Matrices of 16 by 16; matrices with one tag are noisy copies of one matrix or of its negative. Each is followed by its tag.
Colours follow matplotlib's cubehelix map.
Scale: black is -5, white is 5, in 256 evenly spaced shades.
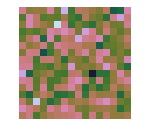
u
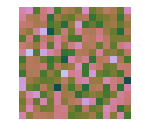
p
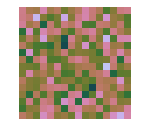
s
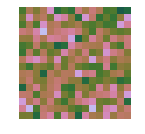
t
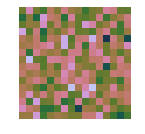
s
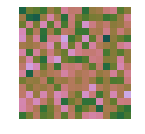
s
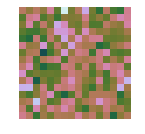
u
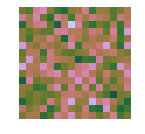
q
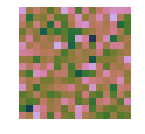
t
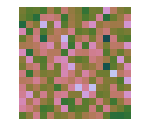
s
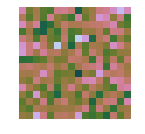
t
